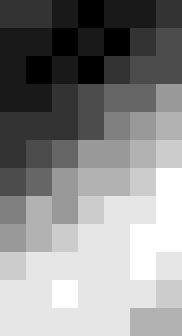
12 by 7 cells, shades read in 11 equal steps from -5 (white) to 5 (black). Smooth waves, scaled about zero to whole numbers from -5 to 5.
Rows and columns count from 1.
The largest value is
5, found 5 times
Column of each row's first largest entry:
4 3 2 1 1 1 1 1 1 1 7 6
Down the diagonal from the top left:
3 4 4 2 0 -2 -5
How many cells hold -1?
7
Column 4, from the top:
5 4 5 2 2 -1 -2 -3 -4 -4 -4 -4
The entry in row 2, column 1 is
4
